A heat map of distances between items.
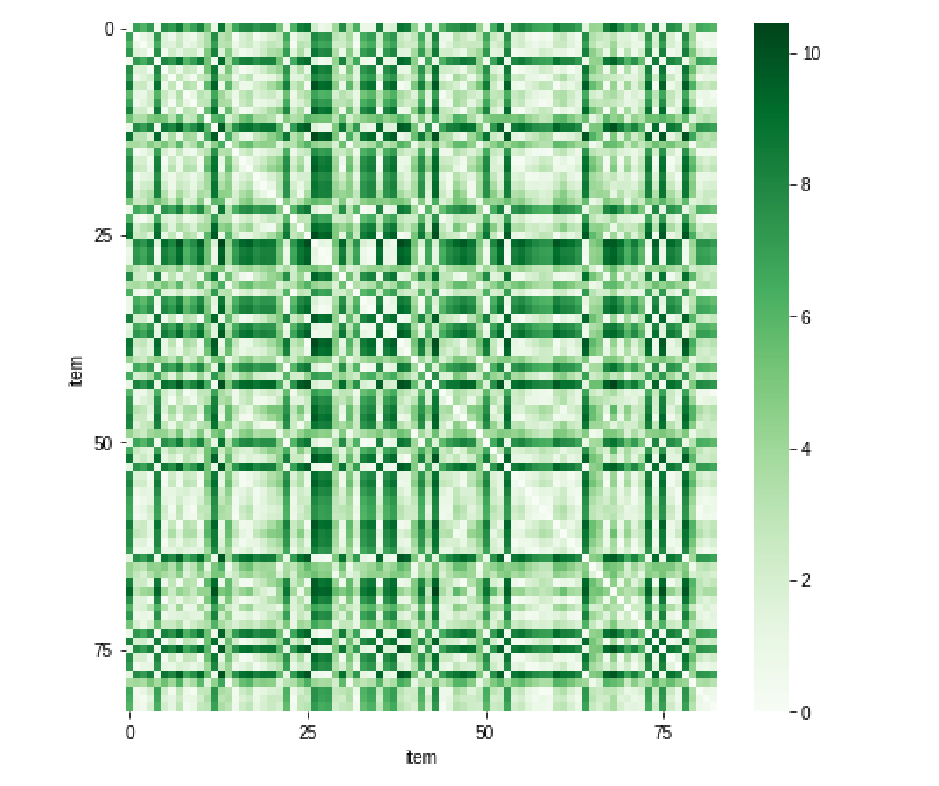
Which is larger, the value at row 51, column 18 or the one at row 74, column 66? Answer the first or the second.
the second
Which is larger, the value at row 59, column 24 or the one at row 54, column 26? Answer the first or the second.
the second
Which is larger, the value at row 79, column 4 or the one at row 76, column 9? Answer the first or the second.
the first
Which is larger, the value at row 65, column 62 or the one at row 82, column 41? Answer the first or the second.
the second
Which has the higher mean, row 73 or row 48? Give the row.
73
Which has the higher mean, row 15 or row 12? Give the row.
12
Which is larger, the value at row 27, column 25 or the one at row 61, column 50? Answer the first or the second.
the first
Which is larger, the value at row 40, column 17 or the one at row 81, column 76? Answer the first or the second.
the first
